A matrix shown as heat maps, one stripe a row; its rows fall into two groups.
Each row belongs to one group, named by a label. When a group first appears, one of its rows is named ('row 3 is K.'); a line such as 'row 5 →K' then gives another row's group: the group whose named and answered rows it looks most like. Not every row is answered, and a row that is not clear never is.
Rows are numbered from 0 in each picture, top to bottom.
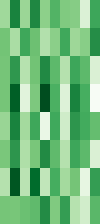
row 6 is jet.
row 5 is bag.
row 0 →jet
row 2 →bag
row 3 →bag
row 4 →jet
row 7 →jet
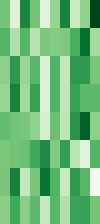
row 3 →jet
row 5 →jet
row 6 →bag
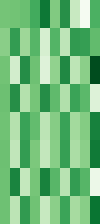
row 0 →jet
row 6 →bag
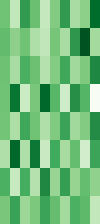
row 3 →bag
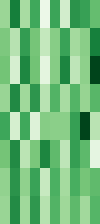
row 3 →jet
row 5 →bag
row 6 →jet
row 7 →jet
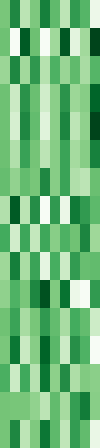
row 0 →bag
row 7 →jet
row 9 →jet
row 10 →jet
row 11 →bag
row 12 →bag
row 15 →bag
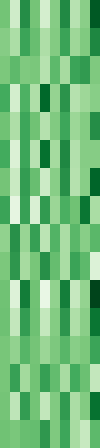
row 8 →jet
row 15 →jet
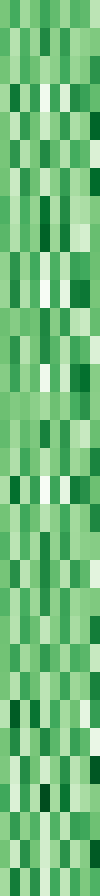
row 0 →bag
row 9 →jet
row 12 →bag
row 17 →jet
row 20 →bag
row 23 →bag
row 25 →jet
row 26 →bag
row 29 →jet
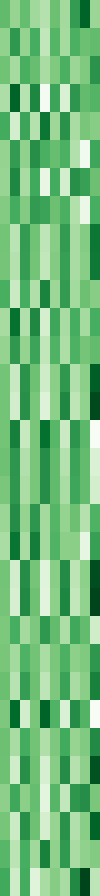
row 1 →jet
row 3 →jet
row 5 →jet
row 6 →jet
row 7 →jet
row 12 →jet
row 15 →bag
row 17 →bag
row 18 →jet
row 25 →bag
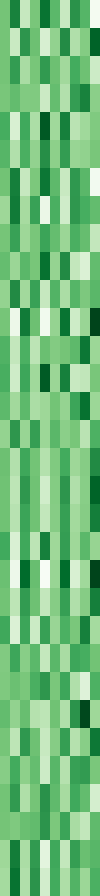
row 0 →bag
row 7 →jet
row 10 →jet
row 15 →jet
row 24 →jet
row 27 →jet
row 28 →bag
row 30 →jet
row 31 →jet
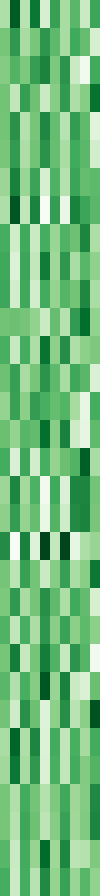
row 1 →bag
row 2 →jet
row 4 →bag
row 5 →bag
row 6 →jet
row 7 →jet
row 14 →jet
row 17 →jet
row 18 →jet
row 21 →bag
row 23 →bag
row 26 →jet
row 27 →jet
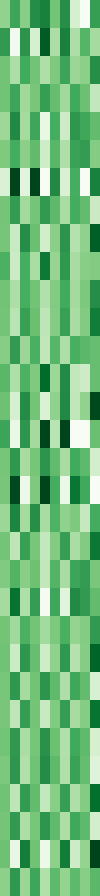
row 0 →jet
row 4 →jet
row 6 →jet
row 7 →bag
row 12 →jet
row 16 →bag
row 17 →bag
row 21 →jet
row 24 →bag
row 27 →bag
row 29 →bag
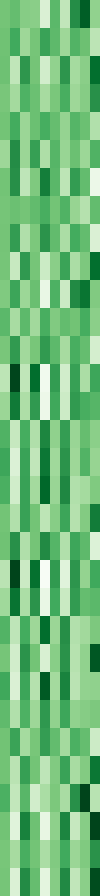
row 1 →bag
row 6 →bag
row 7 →jet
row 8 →bag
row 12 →bag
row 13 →jet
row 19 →bag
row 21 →jet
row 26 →bag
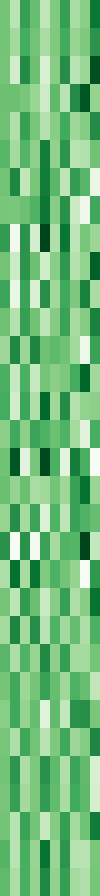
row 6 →bag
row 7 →jet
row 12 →jet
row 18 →jet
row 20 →jet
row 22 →jet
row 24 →bag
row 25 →jet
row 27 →bag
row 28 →bag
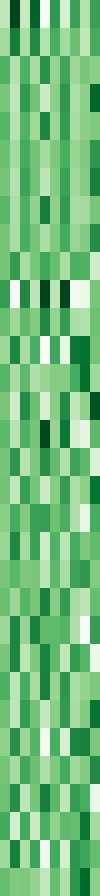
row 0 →jet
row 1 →jet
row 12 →jet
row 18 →jet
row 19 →jet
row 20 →jet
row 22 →jet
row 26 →jet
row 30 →jet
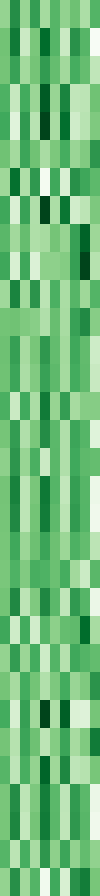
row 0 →jet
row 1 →bag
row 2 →bag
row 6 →jet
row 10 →jet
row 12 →bag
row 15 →bag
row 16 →jet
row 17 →bag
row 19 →bag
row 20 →jet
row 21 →bag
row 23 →jet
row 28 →bag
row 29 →bag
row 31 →jet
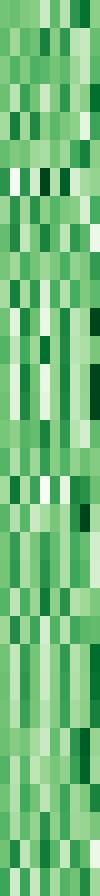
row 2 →jet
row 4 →jet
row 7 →jet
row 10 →jet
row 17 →jet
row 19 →bag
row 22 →jet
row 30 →bag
